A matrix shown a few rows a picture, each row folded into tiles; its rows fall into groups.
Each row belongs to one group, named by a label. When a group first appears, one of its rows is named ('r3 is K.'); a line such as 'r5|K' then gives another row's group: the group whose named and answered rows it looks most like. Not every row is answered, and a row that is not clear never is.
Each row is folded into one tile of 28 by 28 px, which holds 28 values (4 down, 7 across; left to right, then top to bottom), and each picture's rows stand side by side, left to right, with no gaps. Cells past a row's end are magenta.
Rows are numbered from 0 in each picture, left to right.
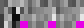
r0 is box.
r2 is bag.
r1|bag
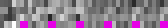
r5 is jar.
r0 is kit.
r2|bag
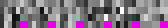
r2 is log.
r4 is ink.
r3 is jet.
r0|box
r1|box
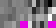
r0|kit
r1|jar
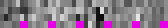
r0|jet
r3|box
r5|box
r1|bag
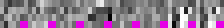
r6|log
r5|log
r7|log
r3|jet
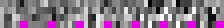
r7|box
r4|log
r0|log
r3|log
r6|jar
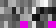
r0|box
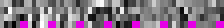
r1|log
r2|log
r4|ink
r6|box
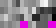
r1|jet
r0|bag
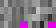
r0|box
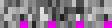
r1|log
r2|jet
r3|bag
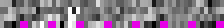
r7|ink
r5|ink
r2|log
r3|kit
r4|kit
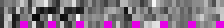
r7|bag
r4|box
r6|box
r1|jet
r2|jet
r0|box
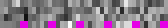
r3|log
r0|jet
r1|kit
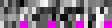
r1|jet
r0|jar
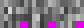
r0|ink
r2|kit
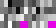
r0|jar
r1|kit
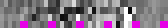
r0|jar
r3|kit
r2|jet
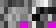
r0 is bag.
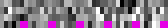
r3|log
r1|log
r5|log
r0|ink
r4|jar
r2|box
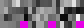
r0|jet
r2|jet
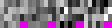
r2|ink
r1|jet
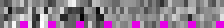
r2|jet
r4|kit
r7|bag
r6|bag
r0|kit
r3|box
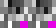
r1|jar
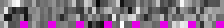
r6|kit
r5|jet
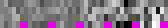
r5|log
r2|box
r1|ink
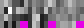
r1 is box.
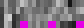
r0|box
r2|ink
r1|jar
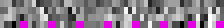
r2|box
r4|log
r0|ink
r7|log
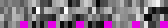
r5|jet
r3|ink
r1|ink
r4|bag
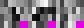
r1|jet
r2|log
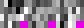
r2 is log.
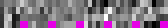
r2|kit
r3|jar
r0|box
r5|ink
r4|jar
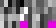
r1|box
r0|jar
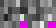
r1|kit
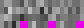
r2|box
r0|ink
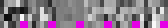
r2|kit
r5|log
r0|jet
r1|log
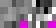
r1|jar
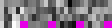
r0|log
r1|jet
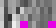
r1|box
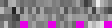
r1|kit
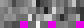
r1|jar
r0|ink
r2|jet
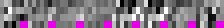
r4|jar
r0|ink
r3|ink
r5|jar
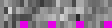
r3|kit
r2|bag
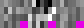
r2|box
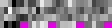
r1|kit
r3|jar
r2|kit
